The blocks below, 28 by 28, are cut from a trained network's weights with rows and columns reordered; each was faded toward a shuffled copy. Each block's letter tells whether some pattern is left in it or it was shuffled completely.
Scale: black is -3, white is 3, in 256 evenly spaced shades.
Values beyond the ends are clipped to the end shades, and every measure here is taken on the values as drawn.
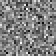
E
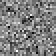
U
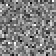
U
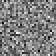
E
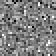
U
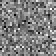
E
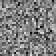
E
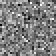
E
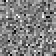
U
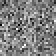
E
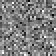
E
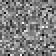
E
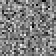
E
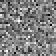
E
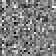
E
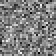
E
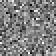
U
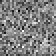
U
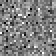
U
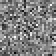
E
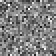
U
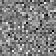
U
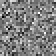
E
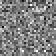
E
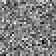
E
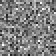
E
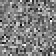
U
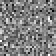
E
